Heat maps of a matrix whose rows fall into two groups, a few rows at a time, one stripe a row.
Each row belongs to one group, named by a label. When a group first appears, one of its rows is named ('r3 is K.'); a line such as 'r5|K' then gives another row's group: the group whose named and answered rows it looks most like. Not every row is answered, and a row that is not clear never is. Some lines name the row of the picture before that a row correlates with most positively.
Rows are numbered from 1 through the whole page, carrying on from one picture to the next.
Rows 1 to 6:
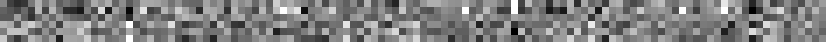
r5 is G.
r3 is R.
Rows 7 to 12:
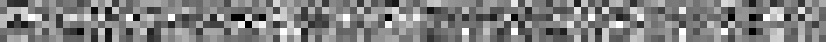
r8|G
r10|R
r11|G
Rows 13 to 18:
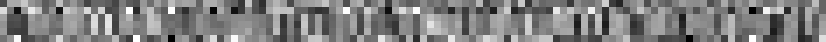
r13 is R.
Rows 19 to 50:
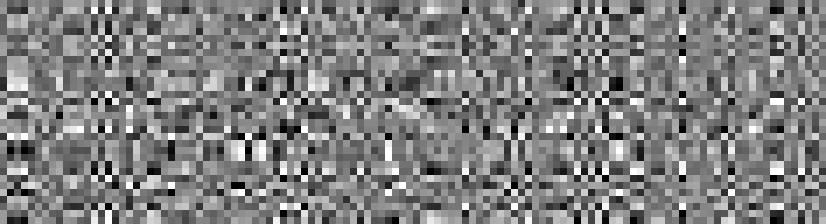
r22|G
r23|G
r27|G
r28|G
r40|R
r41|R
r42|G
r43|G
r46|R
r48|G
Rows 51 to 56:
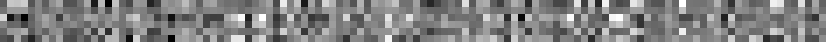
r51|G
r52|G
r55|G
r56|R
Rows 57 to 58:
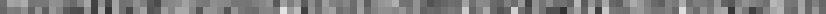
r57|G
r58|G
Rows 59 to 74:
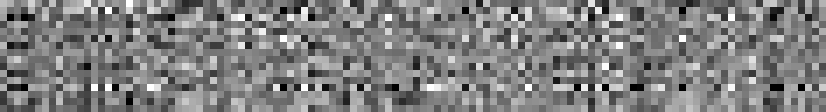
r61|R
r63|R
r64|G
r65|R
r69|R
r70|R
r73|R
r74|R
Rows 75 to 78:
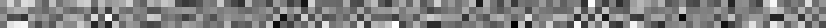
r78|G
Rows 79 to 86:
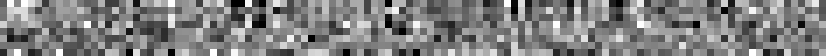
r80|G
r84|R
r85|G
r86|R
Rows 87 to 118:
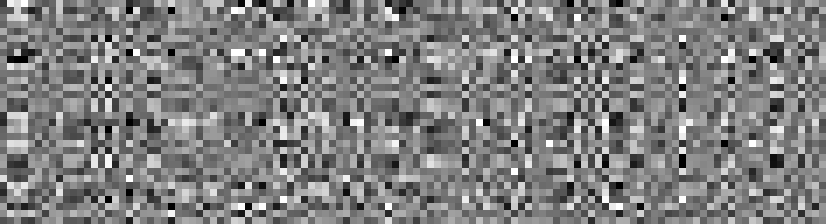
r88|R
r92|G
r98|G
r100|G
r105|G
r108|G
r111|G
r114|R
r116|R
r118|R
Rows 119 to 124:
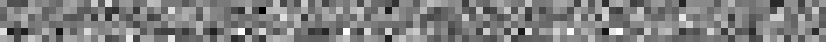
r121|G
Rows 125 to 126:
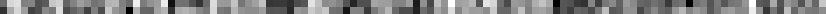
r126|R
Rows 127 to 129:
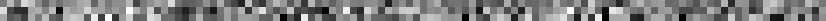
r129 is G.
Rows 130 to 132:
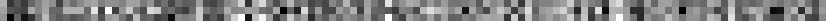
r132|R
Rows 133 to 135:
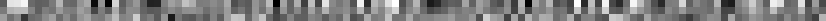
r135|R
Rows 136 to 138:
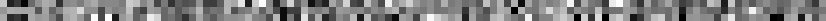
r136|R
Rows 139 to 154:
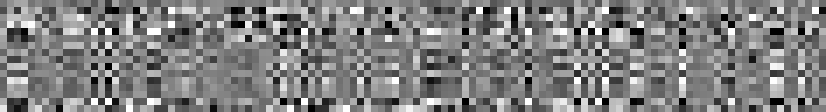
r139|G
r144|R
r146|G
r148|G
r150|G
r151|G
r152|G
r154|R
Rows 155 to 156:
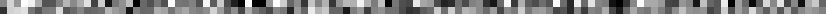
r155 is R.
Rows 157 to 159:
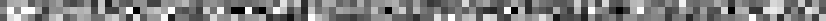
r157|G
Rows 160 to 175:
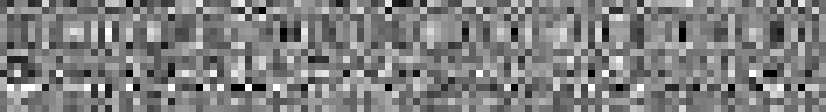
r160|R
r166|R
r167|G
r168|R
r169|R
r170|R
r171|R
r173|G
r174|R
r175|G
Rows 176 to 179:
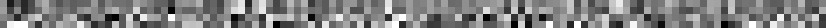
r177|R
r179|G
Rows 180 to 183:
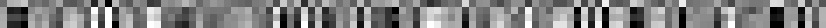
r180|G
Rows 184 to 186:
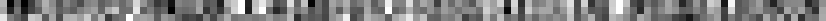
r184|R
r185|R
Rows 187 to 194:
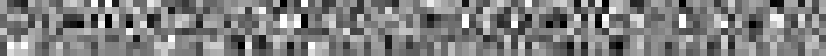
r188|R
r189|G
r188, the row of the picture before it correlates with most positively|185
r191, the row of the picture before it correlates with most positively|186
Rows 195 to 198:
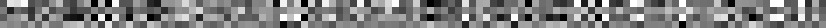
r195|G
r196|R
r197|G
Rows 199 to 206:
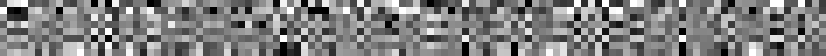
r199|G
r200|R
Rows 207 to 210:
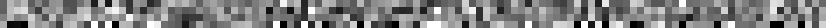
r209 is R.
